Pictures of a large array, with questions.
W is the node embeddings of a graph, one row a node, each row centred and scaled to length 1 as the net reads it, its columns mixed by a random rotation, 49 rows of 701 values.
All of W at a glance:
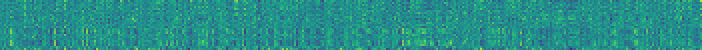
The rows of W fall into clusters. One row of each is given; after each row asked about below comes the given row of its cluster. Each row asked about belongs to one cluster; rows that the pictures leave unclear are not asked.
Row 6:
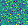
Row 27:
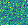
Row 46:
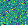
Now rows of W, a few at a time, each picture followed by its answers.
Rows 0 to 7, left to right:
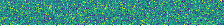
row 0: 27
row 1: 27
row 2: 6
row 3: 27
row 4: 27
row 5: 46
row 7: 27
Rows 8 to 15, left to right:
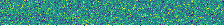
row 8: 27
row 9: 27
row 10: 6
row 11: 46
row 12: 27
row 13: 6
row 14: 46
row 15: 27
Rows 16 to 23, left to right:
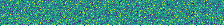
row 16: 6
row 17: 46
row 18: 46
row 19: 46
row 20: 46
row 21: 27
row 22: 46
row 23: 6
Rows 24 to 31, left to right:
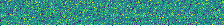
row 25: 27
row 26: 46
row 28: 6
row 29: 6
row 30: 6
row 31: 6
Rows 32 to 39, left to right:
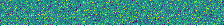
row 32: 6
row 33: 6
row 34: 6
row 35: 27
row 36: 46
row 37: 6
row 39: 27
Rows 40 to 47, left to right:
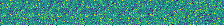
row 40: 6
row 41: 6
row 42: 6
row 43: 6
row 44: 6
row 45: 6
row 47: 27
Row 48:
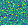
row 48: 27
